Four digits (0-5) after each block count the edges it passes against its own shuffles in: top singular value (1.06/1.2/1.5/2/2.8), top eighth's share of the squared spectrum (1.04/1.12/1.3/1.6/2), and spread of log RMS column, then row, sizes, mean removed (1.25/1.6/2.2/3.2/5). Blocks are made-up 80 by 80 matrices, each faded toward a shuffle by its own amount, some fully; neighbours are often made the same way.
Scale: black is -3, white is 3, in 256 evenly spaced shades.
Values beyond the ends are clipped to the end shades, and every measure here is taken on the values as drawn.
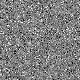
2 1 0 0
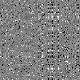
4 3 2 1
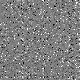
3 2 1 0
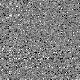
3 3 0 2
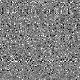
3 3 1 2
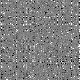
4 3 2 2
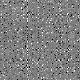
4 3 2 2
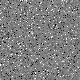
1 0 0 0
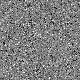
0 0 0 0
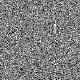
0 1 2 0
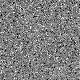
0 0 0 0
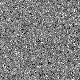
0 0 0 0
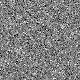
0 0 0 0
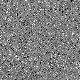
2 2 0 1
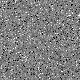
1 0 0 0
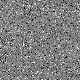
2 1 0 0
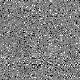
4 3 2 2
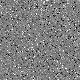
1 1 0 0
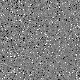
1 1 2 1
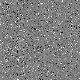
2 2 1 0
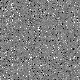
1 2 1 1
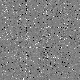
2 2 1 1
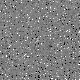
1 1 1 0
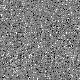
2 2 0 1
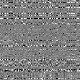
4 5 2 4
